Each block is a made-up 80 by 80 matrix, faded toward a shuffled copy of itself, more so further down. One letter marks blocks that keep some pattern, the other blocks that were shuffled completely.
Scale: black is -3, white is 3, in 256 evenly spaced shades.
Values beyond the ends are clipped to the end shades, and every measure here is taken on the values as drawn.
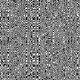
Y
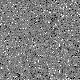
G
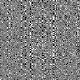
Y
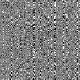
Y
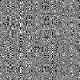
Y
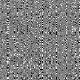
Y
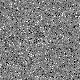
G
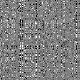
Y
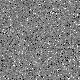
G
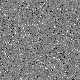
G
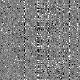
Y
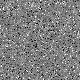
G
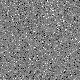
G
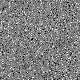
G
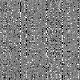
Y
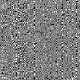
Y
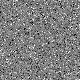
G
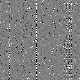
Y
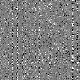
Y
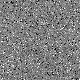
G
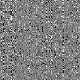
Y
